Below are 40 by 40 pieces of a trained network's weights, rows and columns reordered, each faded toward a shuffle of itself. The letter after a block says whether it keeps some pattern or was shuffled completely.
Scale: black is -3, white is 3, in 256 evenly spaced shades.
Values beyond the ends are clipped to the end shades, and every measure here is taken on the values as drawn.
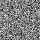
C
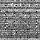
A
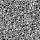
C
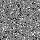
C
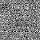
A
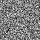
C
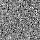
C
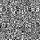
A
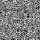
A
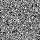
C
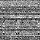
A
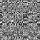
A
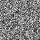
C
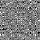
A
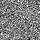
C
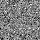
C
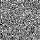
A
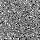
C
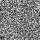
C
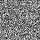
C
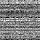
A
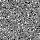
C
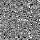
A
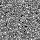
C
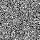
C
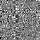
A
